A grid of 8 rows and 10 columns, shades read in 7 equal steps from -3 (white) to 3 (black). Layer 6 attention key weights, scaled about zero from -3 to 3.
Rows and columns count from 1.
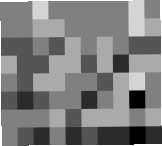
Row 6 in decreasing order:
3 2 2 1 1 0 0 0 0 -1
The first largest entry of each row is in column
1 1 1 8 2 9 5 9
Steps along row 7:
same same down up down same same up down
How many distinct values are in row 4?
3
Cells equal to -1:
20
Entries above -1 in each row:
8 6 8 4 6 9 5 10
